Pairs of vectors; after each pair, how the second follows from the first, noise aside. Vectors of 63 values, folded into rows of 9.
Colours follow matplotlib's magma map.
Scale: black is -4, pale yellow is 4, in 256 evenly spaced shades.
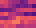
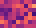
sign-scrambled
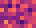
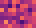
copied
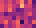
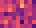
copied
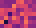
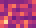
sign-scrambled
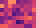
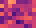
copied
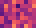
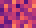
copied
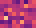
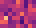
sign-scrambled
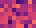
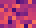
copied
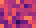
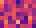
sign-scrambled
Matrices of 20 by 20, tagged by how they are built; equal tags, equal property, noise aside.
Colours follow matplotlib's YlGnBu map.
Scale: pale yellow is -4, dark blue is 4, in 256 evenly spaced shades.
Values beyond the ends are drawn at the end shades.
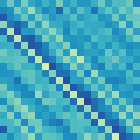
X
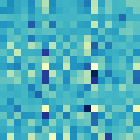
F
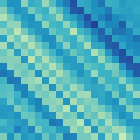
X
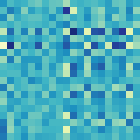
F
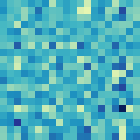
F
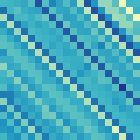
X
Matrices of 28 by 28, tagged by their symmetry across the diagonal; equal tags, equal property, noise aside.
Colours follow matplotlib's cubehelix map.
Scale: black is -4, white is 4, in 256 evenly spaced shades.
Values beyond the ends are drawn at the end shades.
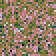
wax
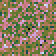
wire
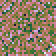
wire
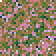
wire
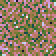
wire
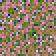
wire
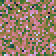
wax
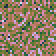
wire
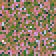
wax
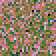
wax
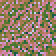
wire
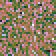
wax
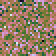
wax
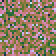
wax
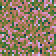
wax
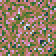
wire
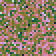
wire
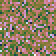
wax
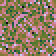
wire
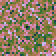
wire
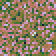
wire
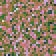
wax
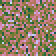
wax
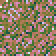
wire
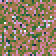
wax
